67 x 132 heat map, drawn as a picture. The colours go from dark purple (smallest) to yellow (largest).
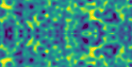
The field is mottled with small blotches. Overall the values sit about 50% of the way up the scale. No overall slope runs across the table. There is no seam. It is mirror symmetric from top to bottom.
